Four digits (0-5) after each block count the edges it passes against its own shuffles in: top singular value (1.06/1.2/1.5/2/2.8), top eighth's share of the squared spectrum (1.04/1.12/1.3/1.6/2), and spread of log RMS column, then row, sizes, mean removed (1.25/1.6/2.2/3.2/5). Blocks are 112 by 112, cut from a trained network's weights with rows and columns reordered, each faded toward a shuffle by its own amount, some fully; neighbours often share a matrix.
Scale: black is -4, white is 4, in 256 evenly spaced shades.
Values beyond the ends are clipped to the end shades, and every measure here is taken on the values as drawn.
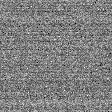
3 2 0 0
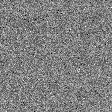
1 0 0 0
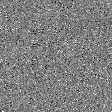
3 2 0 1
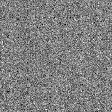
3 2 1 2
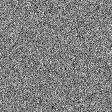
0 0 0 0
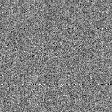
3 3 1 2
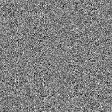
3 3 2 1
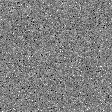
0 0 0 0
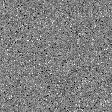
0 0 0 0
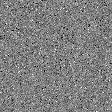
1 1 0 0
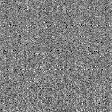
3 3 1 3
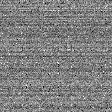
4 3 1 1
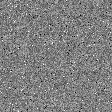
0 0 0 0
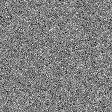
0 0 0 0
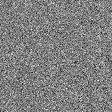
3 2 0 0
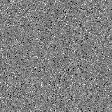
3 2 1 1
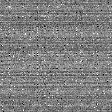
4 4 2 2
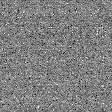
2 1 0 0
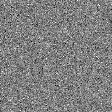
2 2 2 0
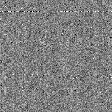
3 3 0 2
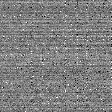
4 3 2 2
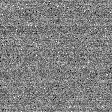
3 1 0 0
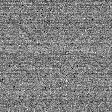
3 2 1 0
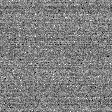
3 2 1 1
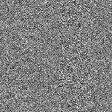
3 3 2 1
